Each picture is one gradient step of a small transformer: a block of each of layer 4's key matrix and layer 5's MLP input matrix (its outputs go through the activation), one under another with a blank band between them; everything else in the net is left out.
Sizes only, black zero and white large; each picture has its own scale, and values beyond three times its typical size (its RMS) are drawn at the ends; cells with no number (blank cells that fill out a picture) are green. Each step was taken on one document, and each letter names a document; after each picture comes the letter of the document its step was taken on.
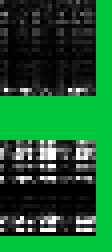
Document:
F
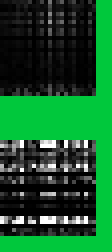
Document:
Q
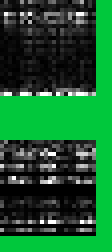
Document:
F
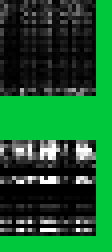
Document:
F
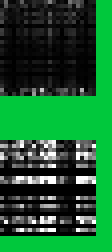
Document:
F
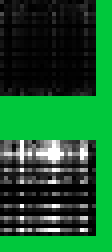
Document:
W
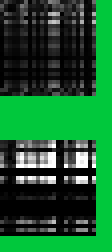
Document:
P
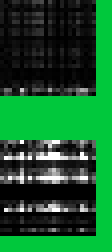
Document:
W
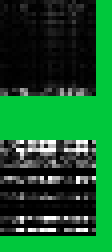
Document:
P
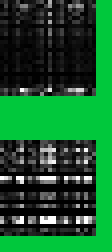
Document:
Q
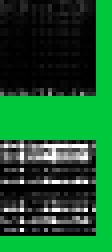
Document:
W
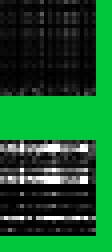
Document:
W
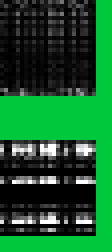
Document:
F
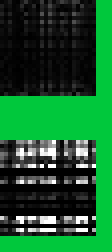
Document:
P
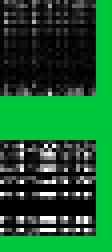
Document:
Q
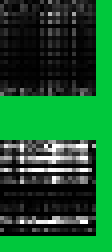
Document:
W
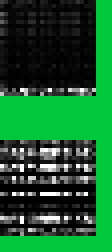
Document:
Q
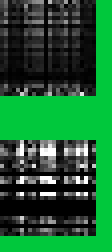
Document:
P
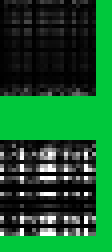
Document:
Q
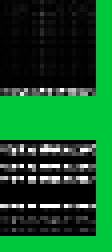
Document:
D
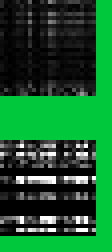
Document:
P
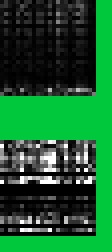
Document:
Q
